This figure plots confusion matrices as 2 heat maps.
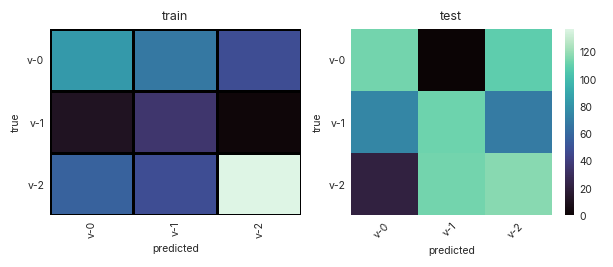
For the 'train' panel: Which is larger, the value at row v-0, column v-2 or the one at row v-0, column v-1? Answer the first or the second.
the second
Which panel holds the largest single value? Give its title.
train
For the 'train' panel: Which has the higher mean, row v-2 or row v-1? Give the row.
v-2
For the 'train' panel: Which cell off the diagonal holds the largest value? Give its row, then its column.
v-0, v-1
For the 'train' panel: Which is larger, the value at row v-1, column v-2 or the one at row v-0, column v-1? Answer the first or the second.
the second
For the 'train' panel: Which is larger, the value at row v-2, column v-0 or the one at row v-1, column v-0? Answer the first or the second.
the first
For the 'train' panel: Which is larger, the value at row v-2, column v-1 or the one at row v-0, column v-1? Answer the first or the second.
the second
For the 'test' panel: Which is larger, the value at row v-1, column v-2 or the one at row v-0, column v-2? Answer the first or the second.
the second
